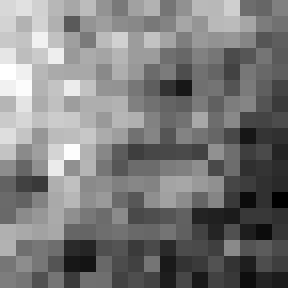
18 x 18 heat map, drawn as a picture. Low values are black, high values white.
The ninth with the lowest average is the bottom right. No single row or column stands out from its neighbours. The halves do not mirror each other. The ninth with the highest average is the top left. There is an overall slope up to the top left. No regular stripes run through it.
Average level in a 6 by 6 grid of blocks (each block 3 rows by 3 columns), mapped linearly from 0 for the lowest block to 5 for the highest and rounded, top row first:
5 3 3 3 4 2 | 5 4 3 2 2 2 | 4 4 3 2 2 1 | 2 4 2 2 2 0 | 3 3 2 2 1 0 | 2 1 1 1 1 1
